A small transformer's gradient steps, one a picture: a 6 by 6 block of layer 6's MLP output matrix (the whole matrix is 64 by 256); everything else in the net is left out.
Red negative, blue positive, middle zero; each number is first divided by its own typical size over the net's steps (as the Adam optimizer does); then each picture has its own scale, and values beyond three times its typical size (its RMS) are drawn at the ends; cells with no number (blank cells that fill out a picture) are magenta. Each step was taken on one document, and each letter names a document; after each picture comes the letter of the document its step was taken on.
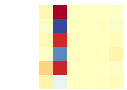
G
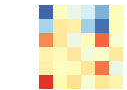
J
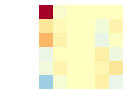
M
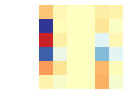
M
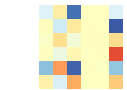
G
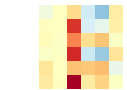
J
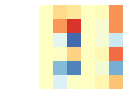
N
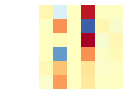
N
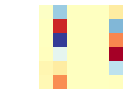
G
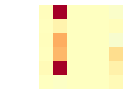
G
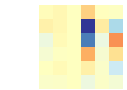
N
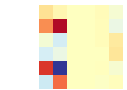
N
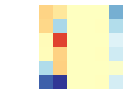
G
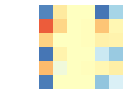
M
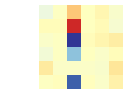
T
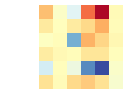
J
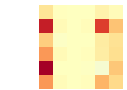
M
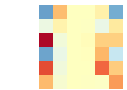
M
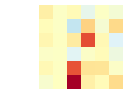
T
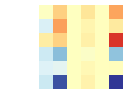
G
